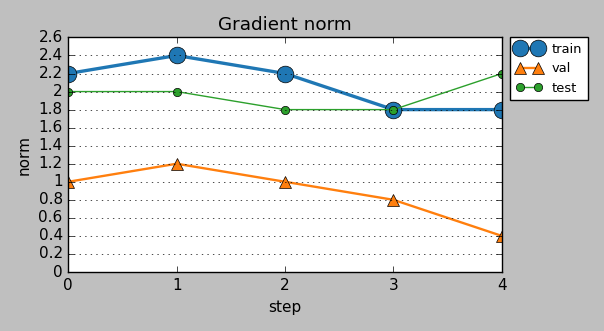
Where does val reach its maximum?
1
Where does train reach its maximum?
1
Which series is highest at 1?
train
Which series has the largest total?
train
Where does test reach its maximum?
4
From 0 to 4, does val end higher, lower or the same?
lower
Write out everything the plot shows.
Title: Gradient norm
x-axis: step, ticks 0 1 2 3 4
y-axis: norm, ticks 0 0.2 0.4 0.6 0.8 1 1.2 1.4 1.6 1.8 2 2.2 2.4 2.6
Legend: train, val, test
Values:
train: 2.2 2.4 2.2 1.8 1.8
val: 1 1.2 1 0.8 0.4
test: 2 2 1.8 1.8 2.2
